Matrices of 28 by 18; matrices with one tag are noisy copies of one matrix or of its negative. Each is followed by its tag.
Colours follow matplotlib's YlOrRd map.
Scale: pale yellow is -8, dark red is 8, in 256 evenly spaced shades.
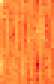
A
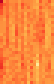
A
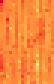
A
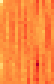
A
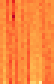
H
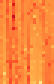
H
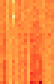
H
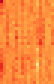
A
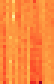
H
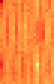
A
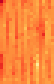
A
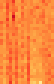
H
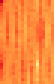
A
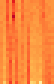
H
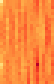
A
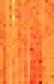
H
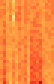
H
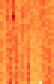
H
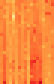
H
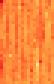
A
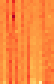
H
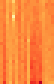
H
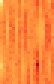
A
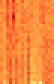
H
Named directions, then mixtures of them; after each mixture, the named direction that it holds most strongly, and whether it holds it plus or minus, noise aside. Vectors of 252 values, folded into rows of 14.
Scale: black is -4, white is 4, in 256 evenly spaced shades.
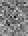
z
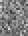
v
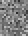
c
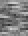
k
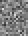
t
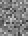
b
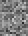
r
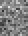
z, minus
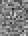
t, plus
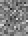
z, plus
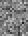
b, plus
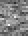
k, minus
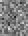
v, plus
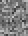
r, minus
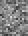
z, minus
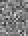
t, plus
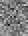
z, plus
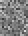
v, plus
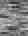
k, minus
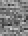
k, plus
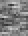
k, plus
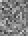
t, minus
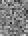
c, plus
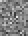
t, minus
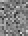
t, minus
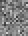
t, plus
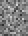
z, minus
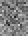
z, plus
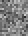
c, minus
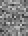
b, minus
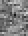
k, plus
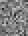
t, minus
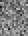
v, minus
